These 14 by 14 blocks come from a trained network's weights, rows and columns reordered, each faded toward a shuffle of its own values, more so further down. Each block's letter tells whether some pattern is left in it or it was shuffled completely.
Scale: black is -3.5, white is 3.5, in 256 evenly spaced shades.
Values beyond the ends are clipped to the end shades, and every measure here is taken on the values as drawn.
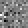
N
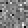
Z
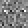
N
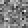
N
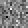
Z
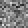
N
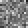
N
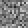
Z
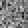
Z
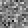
Z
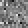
N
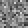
Z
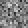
Z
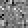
Z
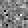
Z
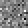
Z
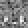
N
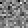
Z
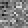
N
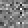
N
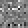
N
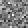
Z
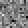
Z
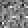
N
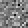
N
